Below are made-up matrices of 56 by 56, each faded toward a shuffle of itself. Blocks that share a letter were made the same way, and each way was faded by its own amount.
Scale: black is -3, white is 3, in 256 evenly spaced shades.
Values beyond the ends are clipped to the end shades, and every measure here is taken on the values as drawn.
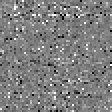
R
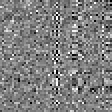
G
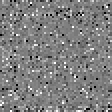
R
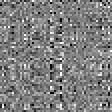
G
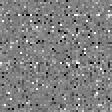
R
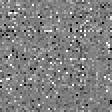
R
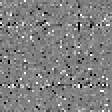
R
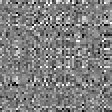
G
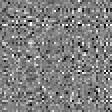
G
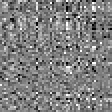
G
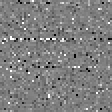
R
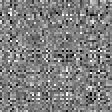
G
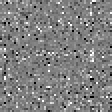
R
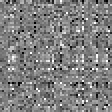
G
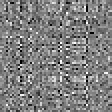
G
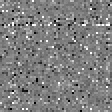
R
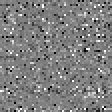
R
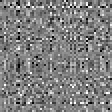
G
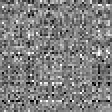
G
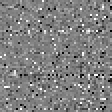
R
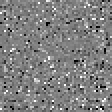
R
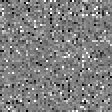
R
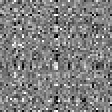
G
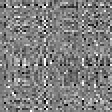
G
